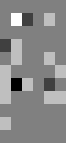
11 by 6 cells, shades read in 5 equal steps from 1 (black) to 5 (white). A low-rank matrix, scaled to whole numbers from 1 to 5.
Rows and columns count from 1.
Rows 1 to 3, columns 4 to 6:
3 3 3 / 3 4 3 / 3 3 3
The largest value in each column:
4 5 4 3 4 4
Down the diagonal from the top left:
3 5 3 3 4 4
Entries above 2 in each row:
6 5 6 5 6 6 4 6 6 6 6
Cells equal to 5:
1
